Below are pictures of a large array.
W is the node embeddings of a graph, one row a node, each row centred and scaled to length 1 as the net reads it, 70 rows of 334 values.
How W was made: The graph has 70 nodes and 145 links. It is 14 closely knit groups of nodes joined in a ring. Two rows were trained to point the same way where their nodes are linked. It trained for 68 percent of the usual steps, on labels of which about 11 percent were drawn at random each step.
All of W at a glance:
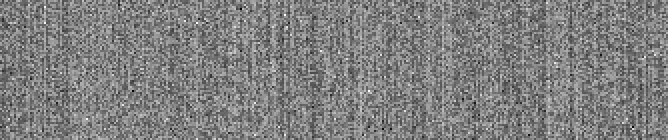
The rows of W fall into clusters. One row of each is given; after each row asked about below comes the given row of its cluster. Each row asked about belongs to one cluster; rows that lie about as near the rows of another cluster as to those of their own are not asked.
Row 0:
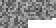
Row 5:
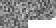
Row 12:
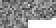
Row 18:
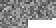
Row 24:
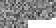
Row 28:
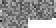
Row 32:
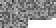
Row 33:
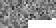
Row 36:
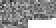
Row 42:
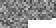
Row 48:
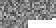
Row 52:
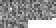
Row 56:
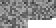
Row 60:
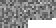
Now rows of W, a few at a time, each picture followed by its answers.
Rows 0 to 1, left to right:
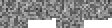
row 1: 52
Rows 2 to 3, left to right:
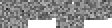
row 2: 60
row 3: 32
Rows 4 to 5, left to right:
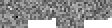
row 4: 42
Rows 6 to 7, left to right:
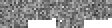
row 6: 33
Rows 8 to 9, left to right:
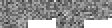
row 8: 48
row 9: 0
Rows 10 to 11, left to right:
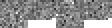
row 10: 24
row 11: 12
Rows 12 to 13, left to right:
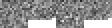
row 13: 5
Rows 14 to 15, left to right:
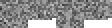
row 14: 18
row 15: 0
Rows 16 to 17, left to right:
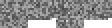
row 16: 32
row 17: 48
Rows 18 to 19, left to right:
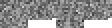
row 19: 0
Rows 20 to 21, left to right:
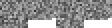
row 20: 5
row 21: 0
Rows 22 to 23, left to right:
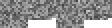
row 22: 32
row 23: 42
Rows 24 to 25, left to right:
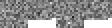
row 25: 12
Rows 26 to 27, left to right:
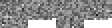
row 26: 18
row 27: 0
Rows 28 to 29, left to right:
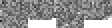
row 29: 32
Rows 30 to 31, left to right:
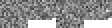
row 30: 60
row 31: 52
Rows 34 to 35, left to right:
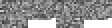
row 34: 12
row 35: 52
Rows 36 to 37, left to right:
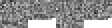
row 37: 52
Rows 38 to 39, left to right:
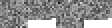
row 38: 56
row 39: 5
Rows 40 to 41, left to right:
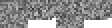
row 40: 52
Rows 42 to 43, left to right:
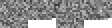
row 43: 36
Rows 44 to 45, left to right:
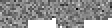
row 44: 18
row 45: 42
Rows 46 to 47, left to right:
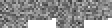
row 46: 32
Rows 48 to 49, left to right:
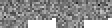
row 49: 48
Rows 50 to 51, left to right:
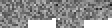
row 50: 18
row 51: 24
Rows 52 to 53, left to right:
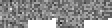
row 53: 48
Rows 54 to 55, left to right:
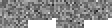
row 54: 28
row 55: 33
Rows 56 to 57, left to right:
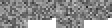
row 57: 56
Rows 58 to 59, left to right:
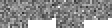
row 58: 60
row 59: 60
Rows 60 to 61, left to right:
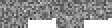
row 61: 48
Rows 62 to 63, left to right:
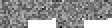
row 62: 12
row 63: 42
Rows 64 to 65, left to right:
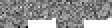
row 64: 24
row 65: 42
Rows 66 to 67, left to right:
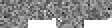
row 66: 18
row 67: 36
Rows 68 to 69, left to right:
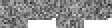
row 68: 56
